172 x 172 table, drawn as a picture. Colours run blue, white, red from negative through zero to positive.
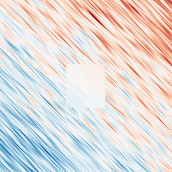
In the centre lies a patch that is calmer than the rest. The ninth with the lowest average is the bottom left. The top right is the ninth with the highest average. The halves do not mirror each other. Values rise toward the top right. The centre is the smoothest part. Streaks slant down to the right. The histogram is bell-shaped.
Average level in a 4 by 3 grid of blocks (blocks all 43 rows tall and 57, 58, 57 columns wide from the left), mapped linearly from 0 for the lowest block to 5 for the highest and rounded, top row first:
3 4 5 | 2 3 4 | 1 2 3 | 0 1 2
